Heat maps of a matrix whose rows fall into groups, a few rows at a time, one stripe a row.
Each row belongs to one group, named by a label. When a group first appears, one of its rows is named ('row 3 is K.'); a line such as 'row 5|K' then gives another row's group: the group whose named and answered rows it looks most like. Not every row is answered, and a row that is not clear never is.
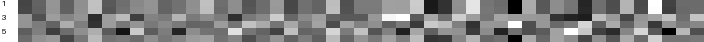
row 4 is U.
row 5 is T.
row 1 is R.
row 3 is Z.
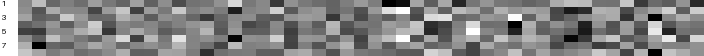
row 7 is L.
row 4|R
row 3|U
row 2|Z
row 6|Z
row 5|R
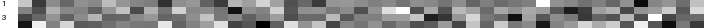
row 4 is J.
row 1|L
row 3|R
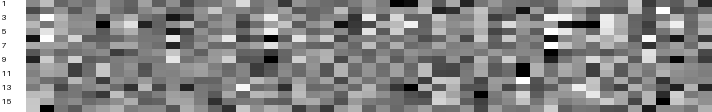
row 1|T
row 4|Z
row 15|U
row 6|J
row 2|R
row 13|T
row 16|L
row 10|R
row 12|U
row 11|R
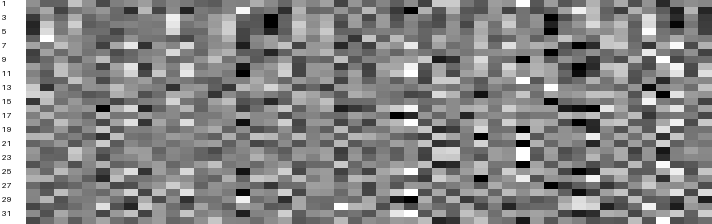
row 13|L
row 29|T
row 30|T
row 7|Z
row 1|U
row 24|R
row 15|J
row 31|Z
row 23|U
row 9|R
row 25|Z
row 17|T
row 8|J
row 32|R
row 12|U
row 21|R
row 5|J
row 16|Z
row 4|J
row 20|U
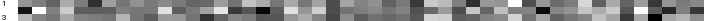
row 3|U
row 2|J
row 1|U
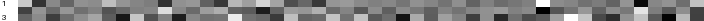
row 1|L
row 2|J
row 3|T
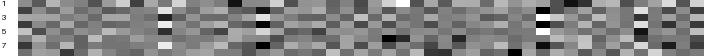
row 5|L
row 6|T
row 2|J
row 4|J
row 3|L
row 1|Z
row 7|J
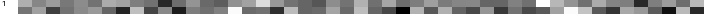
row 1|L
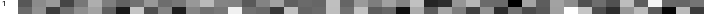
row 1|R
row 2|T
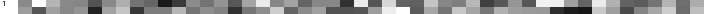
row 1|L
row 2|Z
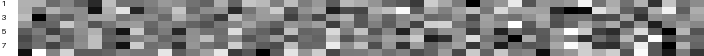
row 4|U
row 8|J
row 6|R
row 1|U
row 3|L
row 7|T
